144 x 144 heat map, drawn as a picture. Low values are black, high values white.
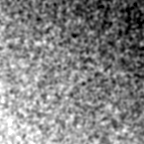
The histogram is bell-shaped. The field climbs toward the bottom left. There are no regular stripes. There are no lone odd cells.
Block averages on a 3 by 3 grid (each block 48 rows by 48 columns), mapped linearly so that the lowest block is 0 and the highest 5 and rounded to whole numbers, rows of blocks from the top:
310
431
543
